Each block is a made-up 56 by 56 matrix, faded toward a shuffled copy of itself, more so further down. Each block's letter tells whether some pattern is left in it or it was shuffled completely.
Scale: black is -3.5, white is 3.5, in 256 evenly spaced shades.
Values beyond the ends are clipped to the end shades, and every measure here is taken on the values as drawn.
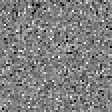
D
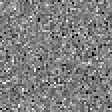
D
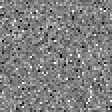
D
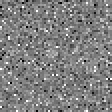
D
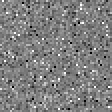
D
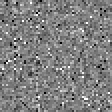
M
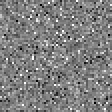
D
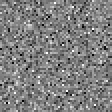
D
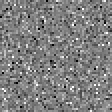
D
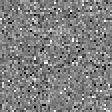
M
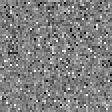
M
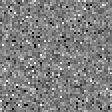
D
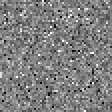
D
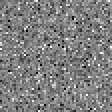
M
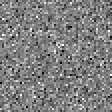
M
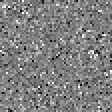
D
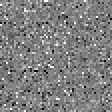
M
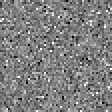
D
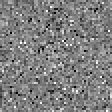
M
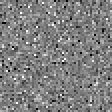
M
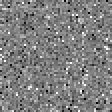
M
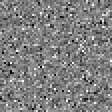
D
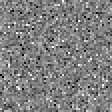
D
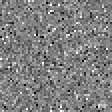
D
